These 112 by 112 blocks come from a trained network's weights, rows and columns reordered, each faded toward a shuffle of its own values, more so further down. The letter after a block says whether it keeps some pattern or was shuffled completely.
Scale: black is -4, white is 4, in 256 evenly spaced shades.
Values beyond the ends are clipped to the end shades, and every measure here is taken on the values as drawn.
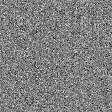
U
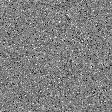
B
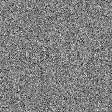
U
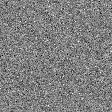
B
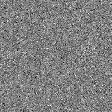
U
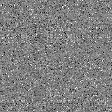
U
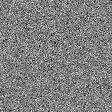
B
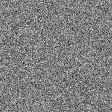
B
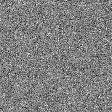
B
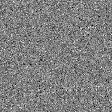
U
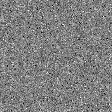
U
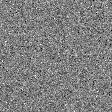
B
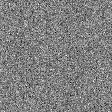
U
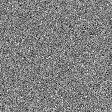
B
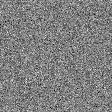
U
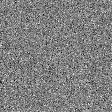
U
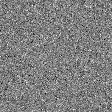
U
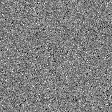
U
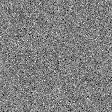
U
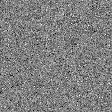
U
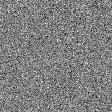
U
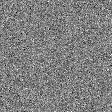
B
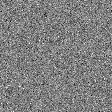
B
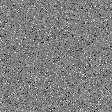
B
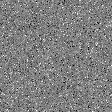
B
